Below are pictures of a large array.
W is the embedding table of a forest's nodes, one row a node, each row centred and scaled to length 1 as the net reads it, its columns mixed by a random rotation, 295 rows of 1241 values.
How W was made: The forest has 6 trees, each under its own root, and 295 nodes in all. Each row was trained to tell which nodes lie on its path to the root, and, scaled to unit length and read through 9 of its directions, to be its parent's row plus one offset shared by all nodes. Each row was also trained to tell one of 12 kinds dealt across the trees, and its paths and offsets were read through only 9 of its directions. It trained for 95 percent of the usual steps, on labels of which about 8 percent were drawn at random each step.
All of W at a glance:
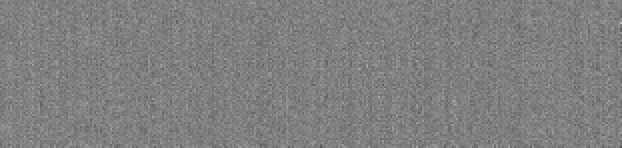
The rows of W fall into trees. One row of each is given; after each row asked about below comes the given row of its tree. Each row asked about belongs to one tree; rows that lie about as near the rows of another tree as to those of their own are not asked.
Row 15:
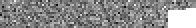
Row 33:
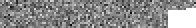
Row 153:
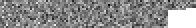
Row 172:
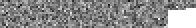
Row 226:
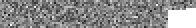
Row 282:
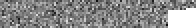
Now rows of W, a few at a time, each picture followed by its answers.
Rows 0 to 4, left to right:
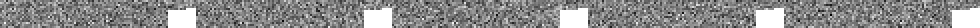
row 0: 172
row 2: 226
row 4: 172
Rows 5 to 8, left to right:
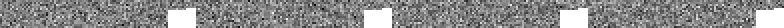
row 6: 282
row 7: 172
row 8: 282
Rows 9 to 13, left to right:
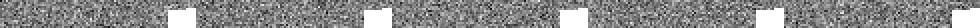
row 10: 33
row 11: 172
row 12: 226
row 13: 153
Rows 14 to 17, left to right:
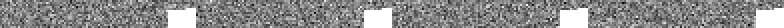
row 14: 226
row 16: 282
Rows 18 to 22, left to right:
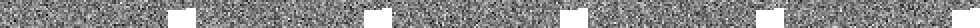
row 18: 172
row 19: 172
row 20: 226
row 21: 153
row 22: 282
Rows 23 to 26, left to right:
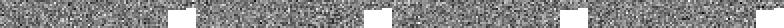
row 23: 15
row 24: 172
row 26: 153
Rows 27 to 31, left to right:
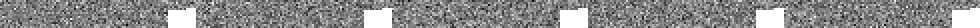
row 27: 153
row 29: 282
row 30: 172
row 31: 226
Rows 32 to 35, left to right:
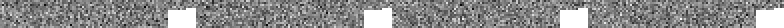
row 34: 15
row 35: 153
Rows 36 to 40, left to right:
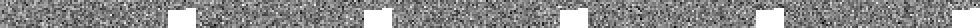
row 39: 153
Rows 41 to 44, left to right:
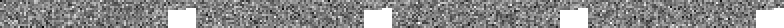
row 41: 226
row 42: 172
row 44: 153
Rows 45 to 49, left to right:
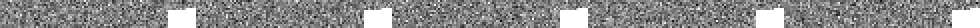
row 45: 226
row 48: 153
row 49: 282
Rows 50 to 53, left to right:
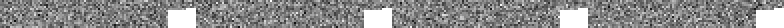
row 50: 172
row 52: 226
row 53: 172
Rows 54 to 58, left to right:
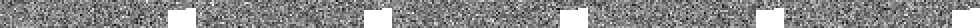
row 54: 172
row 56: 226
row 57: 172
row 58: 282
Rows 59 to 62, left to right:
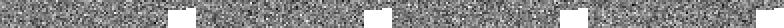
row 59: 226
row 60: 282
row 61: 153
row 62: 172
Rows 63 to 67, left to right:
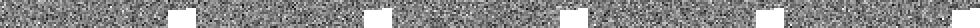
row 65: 226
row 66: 153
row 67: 172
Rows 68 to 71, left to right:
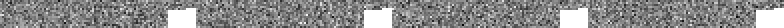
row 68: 172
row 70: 226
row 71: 172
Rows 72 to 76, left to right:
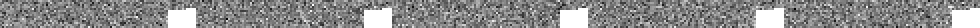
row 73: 172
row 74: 172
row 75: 226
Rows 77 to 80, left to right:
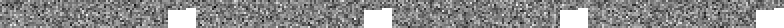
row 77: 172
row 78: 172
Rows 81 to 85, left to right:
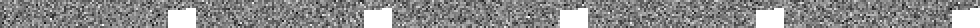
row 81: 153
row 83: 172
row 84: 226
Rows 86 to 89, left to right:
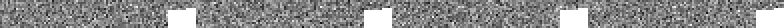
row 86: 282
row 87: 282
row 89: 282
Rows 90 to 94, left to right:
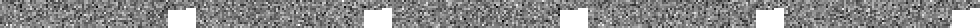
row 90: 172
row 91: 172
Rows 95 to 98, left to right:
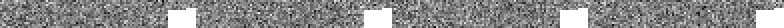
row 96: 226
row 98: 282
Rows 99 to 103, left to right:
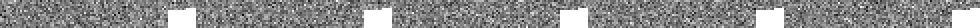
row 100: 226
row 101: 226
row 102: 226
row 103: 153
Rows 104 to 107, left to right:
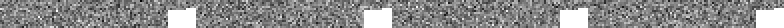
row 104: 282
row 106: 282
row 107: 153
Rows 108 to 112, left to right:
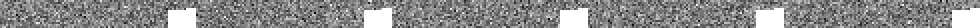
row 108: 153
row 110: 226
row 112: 226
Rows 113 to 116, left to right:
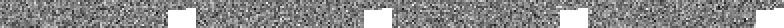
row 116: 226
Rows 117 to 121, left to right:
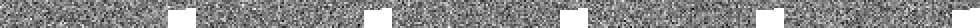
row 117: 226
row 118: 33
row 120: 282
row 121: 282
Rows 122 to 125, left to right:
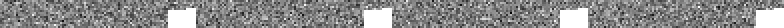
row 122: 153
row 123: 282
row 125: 226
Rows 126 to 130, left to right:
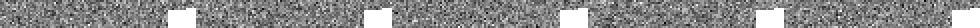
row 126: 282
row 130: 282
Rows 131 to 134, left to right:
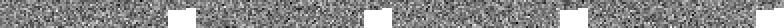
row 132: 282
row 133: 282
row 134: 226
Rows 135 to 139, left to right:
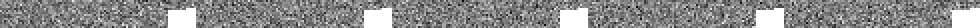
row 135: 33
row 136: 226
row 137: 226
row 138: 282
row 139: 33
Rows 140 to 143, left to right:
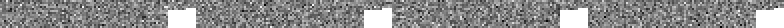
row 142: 172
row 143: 282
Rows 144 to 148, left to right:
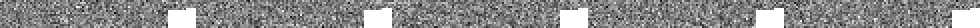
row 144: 153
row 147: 172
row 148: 153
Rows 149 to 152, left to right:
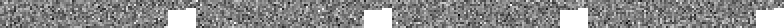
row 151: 172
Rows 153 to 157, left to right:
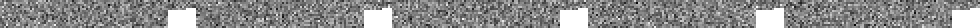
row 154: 15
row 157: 33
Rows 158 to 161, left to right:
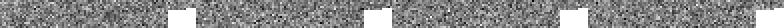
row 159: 282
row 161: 226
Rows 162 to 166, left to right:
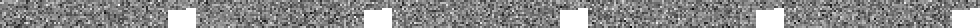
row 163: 153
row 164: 172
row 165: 282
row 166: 172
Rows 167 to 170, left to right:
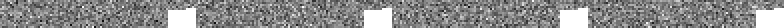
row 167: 226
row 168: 33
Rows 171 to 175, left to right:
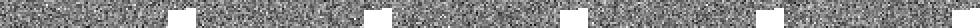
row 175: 153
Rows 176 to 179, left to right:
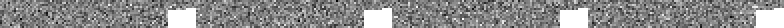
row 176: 282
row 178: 282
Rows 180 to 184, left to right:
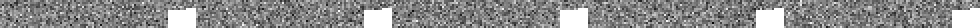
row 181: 172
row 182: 153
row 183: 282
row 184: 282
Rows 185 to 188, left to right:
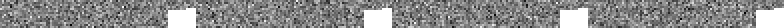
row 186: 153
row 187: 172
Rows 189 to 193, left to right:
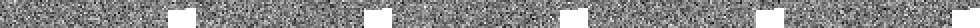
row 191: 153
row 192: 282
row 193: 282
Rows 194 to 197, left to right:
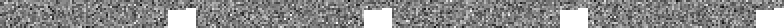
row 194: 282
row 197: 172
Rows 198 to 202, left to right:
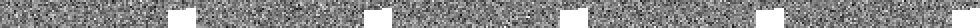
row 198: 226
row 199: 282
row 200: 172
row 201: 282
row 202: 226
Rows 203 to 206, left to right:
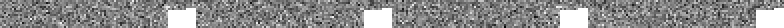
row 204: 282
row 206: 172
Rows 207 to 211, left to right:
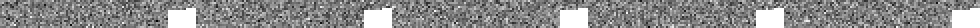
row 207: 226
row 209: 226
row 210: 282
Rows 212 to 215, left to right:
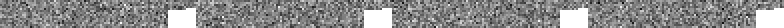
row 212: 282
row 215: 153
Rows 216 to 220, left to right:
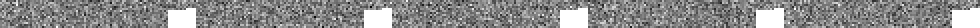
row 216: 282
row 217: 153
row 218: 226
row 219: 153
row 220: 172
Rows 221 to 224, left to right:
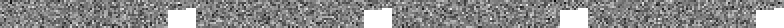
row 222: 153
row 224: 226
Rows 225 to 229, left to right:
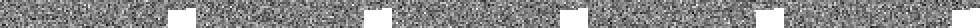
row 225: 172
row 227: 172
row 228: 33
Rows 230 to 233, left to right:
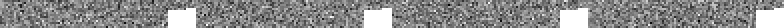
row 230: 282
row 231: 226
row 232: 226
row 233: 226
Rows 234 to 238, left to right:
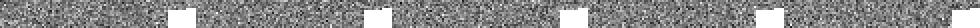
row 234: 226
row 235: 226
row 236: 226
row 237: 282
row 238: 172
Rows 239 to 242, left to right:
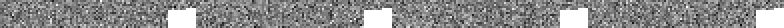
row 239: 153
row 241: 153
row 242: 153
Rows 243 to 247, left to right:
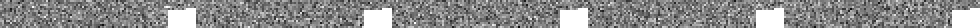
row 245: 172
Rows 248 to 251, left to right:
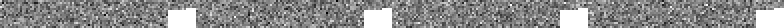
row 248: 153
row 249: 282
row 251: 226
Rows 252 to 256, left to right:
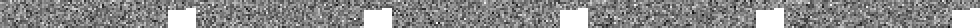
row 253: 282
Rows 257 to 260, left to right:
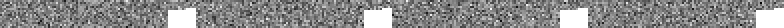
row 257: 226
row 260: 282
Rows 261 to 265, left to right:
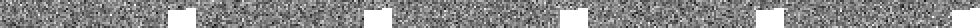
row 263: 226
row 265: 282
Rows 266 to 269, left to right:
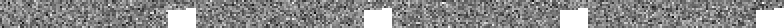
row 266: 226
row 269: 153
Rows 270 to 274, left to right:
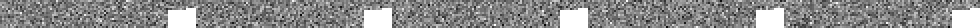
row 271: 226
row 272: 153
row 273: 172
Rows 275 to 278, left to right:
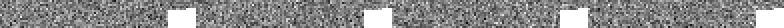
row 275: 282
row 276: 153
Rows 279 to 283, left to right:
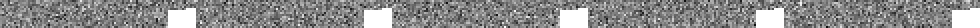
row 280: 172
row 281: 172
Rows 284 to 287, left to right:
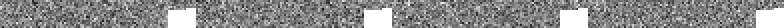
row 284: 226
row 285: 172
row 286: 282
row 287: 282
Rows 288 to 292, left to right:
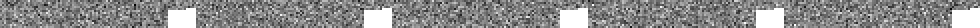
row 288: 172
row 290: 172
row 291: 226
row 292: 172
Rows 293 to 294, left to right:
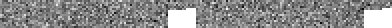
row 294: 172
